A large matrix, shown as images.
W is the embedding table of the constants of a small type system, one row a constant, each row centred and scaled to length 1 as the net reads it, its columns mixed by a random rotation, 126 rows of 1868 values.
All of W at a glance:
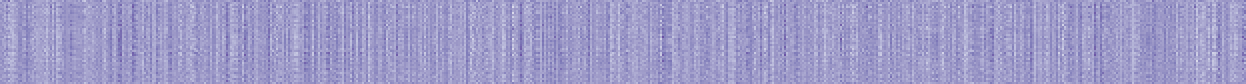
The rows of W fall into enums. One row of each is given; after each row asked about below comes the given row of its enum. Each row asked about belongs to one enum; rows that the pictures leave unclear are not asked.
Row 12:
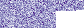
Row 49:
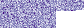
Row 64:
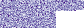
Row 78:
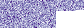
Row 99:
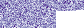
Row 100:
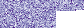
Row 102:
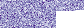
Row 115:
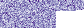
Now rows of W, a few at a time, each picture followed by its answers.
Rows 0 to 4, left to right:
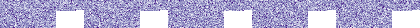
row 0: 100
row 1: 100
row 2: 64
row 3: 102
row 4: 99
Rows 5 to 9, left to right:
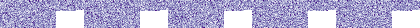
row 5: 115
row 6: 49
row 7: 78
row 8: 64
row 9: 64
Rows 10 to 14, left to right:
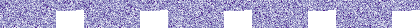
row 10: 99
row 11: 99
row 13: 49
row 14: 102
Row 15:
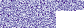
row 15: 64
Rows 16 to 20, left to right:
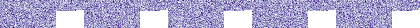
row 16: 100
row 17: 49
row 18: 12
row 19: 64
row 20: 49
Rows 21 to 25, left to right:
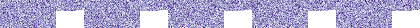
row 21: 49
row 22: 102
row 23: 99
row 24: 99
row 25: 115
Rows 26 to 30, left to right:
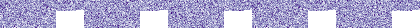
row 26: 99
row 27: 102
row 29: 99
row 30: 64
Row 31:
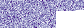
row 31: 78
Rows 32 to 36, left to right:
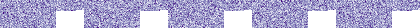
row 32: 49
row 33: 100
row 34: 99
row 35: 115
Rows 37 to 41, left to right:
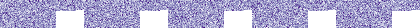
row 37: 115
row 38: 64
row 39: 78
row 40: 99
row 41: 102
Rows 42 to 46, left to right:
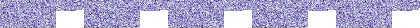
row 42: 49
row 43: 100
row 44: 102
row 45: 100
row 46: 49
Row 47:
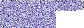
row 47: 64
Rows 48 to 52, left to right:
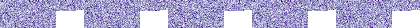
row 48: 115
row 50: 100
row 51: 115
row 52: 78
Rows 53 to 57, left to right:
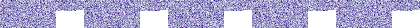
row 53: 64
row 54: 49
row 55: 102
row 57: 64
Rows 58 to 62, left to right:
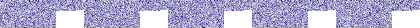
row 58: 115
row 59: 64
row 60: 78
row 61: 115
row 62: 12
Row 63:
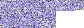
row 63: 102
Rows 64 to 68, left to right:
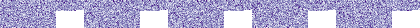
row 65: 115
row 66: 115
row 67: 99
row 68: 49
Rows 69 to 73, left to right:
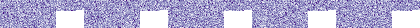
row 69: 49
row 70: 78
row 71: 64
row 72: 12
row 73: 64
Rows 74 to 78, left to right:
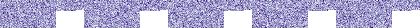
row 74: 49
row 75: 12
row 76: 115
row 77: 100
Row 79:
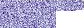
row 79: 49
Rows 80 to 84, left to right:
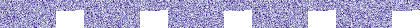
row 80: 78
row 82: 64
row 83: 49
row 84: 100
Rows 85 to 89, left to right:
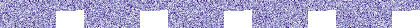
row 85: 115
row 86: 99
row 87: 115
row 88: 78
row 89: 102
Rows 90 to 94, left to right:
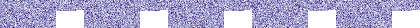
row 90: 100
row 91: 49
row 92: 49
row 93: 99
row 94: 102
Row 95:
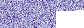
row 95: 78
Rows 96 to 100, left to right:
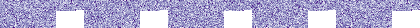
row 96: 100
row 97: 78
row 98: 64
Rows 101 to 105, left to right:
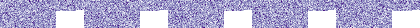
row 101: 115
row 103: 78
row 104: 49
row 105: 99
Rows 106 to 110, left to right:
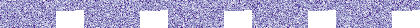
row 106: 102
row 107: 64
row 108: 100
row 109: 99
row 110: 12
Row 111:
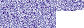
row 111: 49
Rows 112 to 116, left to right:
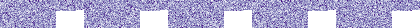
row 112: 115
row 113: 99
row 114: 102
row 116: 64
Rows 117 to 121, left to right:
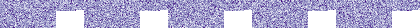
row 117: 100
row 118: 64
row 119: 99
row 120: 115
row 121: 49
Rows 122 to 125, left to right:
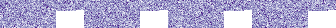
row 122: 99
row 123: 102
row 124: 12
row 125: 100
